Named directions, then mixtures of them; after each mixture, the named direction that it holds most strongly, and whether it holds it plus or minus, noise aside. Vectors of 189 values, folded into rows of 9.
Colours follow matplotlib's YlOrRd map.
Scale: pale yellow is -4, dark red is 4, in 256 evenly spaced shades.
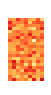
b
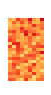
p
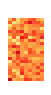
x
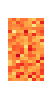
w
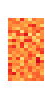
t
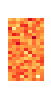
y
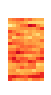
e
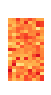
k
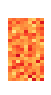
w, plus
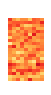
e, minus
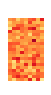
b, minus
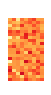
x, plus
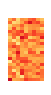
x, plus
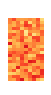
p, minus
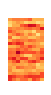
e, plus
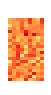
p, plus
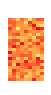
k, minus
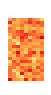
x, plus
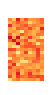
x, minus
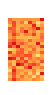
k, minus
